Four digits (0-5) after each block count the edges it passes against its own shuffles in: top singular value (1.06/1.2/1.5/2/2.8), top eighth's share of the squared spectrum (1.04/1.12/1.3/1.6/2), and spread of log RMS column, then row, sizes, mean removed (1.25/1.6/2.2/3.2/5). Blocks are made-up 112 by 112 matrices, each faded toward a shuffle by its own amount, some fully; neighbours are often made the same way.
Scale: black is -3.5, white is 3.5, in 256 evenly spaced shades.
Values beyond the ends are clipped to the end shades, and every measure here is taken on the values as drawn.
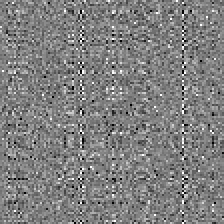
5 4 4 3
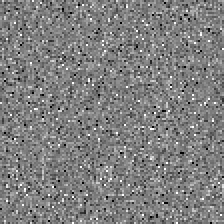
2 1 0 0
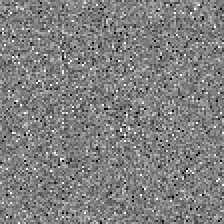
2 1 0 0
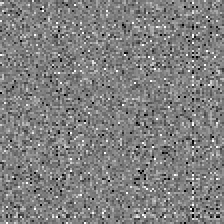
4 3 2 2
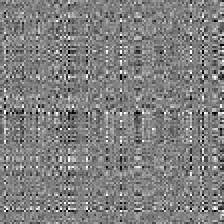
5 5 4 4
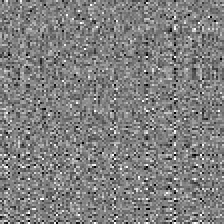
5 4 3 3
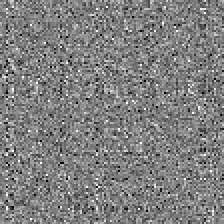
4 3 2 2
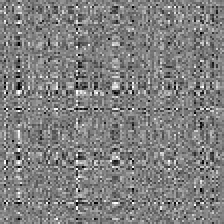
5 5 4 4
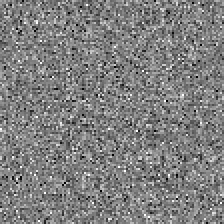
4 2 1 1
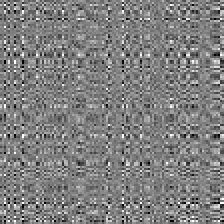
5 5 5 4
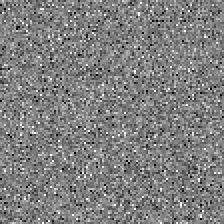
3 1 0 0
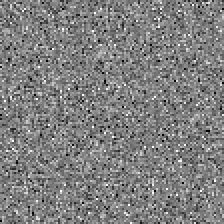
1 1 0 0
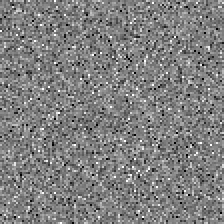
2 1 0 0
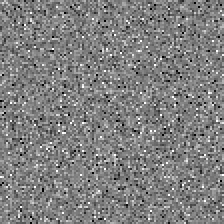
0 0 0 0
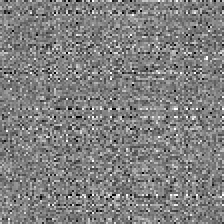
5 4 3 4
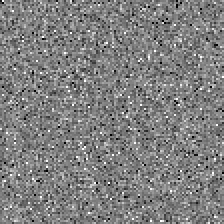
1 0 0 0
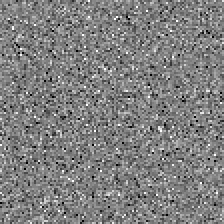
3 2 0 1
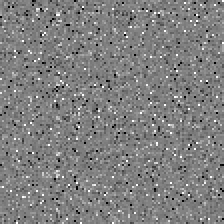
2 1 0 0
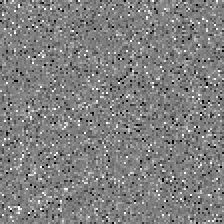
0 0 0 0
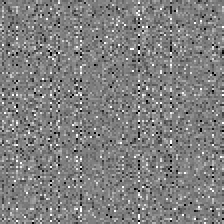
4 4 3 2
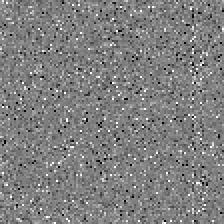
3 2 1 0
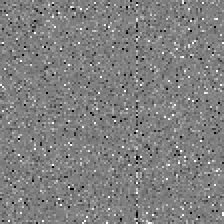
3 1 1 0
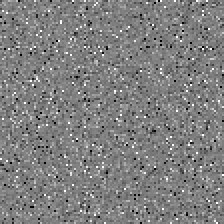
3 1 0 0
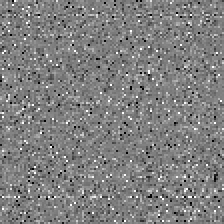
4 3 1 2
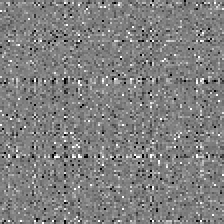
4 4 2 3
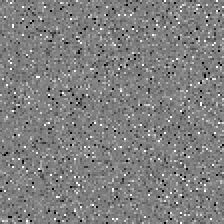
0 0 0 0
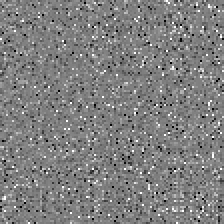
3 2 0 0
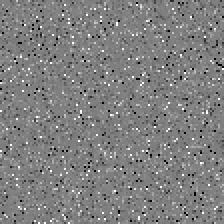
0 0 0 0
